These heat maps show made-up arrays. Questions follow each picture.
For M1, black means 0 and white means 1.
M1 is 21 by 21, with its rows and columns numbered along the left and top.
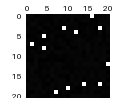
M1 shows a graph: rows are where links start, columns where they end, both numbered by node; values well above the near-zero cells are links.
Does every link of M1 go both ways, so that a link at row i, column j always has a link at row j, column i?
no
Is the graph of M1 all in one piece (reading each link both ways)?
no
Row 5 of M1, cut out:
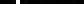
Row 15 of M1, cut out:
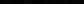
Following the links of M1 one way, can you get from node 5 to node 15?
no
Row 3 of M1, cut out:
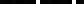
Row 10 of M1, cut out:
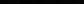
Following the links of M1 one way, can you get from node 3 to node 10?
yes
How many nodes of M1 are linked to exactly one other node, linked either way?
10
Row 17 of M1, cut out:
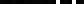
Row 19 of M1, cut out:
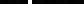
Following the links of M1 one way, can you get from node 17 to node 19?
no
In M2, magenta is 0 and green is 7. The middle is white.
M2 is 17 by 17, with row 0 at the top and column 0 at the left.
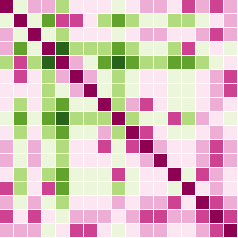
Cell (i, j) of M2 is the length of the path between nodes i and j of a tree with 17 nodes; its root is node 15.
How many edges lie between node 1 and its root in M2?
3
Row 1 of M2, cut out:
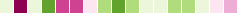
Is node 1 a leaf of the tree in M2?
no
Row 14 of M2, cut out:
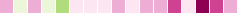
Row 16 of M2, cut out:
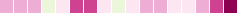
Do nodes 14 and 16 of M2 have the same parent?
yes
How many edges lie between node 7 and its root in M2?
2
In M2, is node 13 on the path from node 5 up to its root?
no
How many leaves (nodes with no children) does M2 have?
8
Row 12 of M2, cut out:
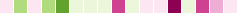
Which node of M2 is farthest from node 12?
4
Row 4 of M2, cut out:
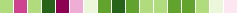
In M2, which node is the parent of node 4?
1
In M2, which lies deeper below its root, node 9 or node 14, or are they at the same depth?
node 9
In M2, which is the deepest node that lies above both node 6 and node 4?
16
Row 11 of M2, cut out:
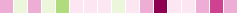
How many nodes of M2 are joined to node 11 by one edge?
1
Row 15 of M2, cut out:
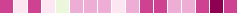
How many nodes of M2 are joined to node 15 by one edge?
6
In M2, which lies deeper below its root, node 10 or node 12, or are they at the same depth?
node 12
